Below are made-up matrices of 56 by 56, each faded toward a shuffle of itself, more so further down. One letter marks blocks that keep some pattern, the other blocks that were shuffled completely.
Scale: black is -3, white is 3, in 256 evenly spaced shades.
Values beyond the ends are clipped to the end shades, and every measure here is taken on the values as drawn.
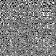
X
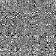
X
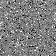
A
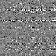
X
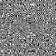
X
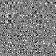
X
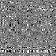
X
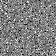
A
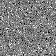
A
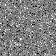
A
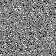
A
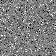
A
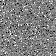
A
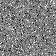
A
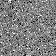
A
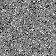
A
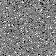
A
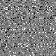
X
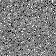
A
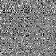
X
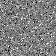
A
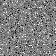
A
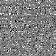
X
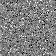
A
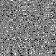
X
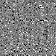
X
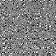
X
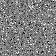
A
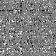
X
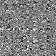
X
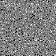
X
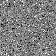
A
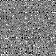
X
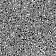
A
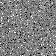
A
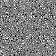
X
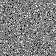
A
